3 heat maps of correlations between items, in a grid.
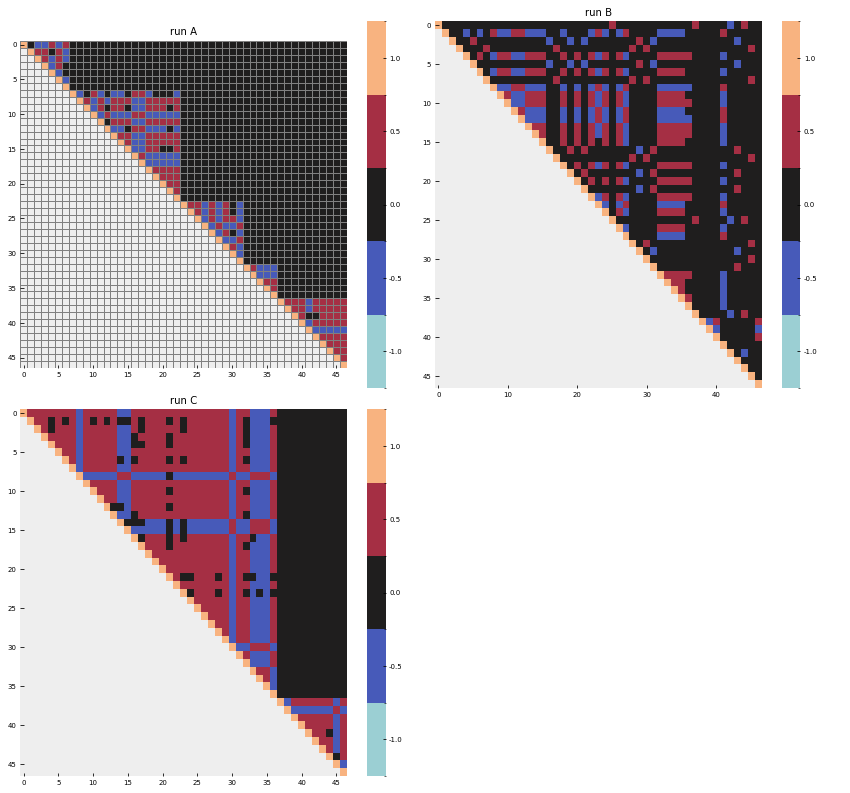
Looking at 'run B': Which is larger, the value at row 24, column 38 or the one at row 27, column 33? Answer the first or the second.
the first
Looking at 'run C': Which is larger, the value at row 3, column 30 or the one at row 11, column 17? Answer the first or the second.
the second
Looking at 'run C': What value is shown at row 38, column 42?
-0.5
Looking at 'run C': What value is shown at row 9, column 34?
-0.5
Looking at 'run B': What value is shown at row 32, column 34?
0.5
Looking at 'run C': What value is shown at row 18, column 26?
0.5
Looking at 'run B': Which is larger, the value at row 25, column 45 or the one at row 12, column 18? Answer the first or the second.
the first
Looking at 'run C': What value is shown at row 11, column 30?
-0.5
